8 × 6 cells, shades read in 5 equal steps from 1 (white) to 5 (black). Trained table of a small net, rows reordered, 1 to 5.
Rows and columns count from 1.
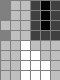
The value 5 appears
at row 1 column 5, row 2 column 5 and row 3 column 5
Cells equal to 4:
9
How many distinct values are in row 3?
3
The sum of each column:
19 16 12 21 25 24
